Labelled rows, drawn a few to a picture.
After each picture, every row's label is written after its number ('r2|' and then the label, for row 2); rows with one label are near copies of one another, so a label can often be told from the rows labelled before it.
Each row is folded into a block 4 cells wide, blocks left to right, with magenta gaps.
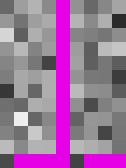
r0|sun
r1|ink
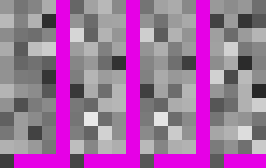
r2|ink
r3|sun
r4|sun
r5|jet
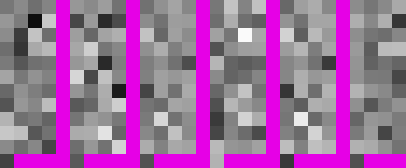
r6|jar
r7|jet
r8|sun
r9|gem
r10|sun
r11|ink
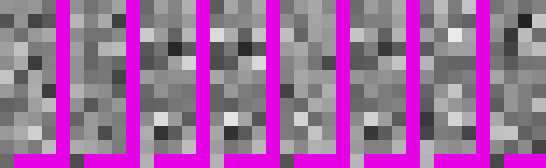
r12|jet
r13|ink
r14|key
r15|key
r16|sun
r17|key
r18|gem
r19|jar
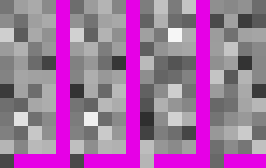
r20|sun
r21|sun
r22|gem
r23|jet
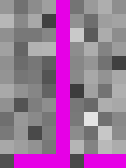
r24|ink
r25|sun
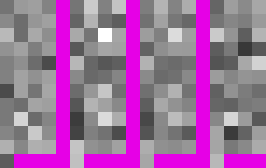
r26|sun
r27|gem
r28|gem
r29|key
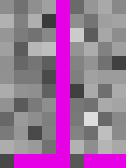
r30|ink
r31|sun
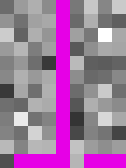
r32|sun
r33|gem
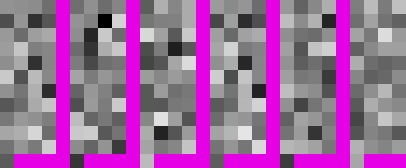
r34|jet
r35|jar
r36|key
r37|jet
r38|ink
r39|gem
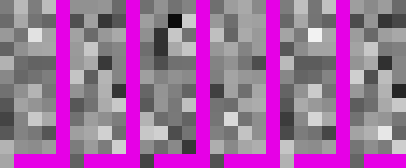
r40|gem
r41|jet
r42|jar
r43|sun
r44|gem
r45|jet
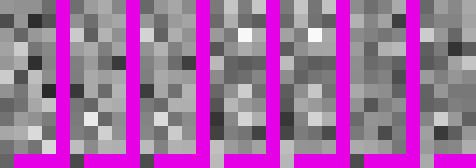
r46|jet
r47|sun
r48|sun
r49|gem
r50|gem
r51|ink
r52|key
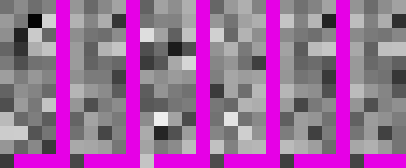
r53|jar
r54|ink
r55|key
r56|sun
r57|ink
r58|ink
